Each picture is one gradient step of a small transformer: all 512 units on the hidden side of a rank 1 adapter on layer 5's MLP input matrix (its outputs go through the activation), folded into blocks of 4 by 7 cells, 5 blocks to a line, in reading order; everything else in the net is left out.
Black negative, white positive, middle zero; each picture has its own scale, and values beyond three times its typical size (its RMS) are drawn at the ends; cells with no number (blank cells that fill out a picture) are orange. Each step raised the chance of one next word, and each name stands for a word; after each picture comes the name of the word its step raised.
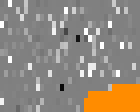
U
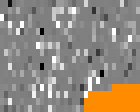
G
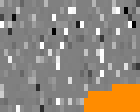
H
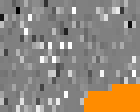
U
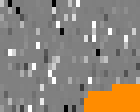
G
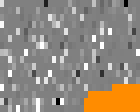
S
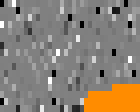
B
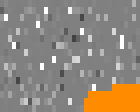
U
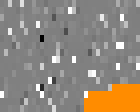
B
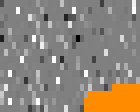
S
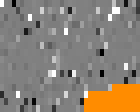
G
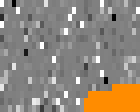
H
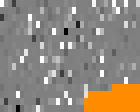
U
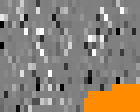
H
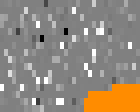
B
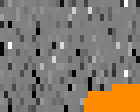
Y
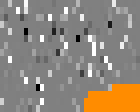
S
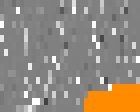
H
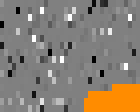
G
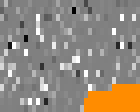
Y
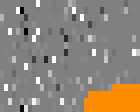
S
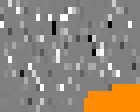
H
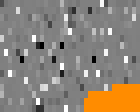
Y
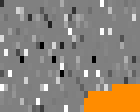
Y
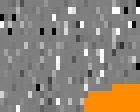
H
